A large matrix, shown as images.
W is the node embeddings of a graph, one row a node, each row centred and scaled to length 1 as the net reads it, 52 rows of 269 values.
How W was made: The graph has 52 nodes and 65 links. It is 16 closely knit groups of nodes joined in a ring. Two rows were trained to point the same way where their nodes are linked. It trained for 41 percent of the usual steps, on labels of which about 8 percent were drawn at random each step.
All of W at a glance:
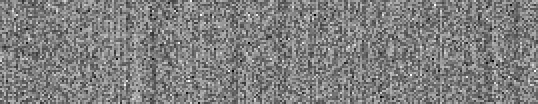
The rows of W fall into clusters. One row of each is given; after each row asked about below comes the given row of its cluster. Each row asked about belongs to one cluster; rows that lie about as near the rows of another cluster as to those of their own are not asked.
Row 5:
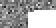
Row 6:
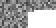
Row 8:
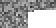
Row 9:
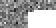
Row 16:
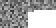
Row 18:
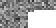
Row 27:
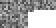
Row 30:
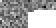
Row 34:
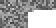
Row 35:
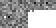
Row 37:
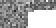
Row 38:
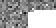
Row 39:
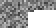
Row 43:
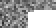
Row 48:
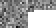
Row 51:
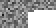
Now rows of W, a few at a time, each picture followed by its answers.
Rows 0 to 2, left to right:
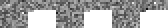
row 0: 43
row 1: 8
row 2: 35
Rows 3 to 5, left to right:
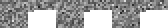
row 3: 8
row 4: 51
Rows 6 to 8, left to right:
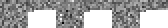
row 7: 38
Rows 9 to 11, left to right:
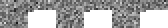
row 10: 51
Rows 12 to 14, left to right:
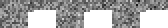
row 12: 27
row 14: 34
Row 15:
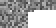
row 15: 35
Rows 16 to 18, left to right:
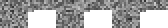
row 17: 18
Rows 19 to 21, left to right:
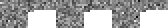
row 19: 38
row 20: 48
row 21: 39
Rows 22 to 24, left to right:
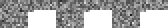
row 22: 27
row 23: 43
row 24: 16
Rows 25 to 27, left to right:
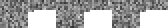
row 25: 16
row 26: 5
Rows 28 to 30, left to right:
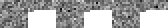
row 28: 5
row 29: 39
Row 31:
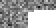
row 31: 9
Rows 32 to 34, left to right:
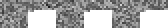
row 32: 6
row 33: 18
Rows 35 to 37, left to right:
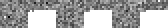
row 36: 9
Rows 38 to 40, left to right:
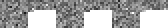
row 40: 34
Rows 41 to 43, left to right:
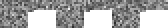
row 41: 30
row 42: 37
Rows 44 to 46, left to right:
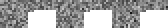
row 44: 35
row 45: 8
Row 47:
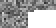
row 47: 48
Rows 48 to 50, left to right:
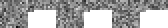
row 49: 6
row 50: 34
